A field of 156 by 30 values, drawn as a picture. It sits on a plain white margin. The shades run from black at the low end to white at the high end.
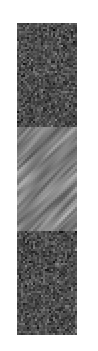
The table splits into 3 rows of 1 panel. Panel 1,1: low, fine-grained. Panel 2,1: middling, slanting up to the right. Panel 3,1: low, fine-grained.
